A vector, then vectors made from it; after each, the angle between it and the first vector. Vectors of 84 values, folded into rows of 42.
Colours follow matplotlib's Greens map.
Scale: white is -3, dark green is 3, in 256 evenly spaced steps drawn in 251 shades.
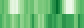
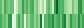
partly aligned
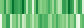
partly opposed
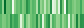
orthogonal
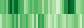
nearly opposite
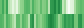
nearly parallel
